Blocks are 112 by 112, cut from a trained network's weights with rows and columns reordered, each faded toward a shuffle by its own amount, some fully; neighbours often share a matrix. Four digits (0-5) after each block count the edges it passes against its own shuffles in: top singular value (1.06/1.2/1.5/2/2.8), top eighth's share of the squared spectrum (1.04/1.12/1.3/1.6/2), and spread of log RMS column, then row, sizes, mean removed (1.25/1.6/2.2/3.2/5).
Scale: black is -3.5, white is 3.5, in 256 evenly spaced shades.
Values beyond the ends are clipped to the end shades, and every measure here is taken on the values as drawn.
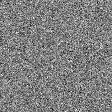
2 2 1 0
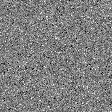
0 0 0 0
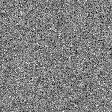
1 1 0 0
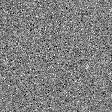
2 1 0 0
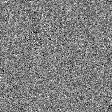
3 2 0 1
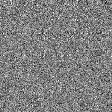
3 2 0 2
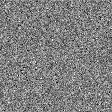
1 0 0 0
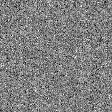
2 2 0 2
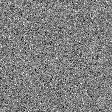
0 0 0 0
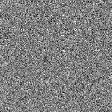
3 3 1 2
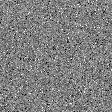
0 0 0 0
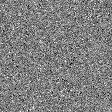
0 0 0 0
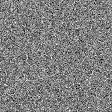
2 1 0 0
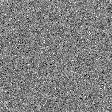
1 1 0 0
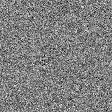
1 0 0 0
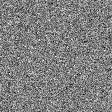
0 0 0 0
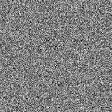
3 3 1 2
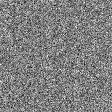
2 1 0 0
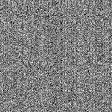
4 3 0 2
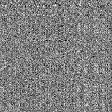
4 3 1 2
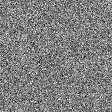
2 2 0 0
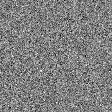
1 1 0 0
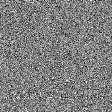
2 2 1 1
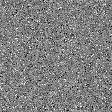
2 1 0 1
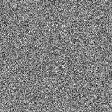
3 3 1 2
